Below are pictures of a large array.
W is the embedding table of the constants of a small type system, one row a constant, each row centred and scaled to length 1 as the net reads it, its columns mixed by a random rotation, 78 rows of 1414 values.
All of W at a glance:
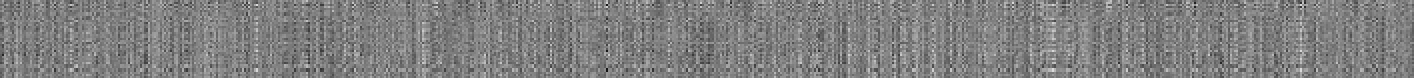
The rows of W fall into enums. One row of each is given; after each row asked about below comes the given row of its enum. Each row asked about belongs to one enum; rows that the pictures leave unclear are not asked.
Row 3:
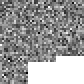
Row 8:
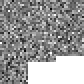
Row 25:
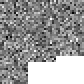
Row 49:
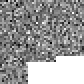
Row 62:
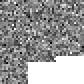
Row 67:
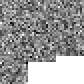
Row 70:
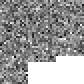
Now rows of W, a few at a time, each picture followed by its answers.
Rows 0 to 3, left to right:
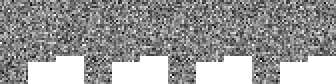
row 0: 8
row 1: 3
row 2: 3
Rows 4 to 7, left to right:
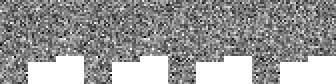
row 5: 70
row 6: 3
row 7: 3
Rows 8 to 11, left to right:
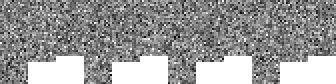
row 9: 70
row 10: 25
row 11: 3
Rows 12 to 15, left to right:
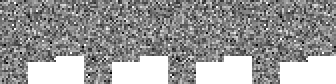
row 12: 62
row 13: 3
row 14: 3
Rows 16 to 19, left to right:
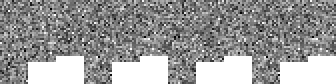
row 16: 8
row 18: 25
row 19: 70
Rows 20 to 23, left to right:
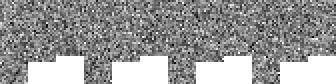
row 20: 67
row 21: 8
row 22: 62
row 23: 70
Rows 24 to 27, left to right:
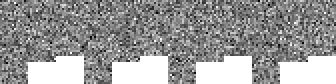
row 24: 62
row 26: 3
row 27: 49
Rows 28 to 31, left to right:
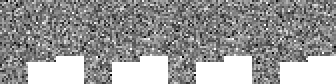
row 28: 49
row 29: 70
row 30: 70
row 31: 62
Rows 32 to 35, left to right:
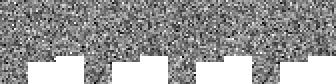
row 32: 62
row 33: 67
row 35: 67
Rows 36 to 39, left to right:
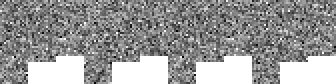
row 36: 70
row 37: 67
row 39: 62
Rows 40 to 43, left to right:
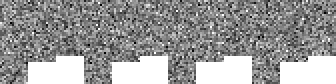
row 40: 67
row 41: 62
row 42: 8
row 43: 25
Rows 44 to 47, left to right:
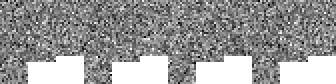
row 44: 49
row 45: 70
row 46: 67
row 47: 49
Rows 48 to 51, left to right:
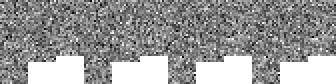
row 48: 25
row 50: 70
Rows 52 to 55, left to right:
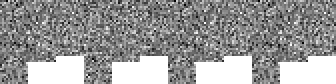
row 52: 49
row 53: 3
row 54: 49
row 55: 49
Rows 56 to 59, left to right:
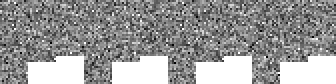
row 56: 62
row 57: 8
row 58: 62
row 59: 70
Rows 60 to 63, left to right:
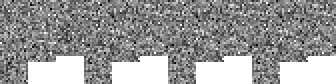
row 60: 8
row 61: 62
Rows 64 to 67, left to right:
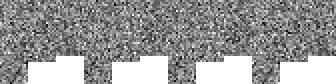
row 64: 67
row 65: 8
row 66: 8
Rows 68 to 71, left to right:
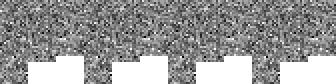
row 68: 70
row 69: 70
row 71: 70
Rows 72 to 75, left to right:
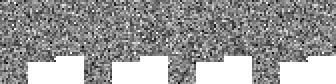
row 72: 62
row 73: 8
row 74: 67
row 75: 62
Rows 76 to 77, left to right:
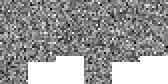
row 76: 8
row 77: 62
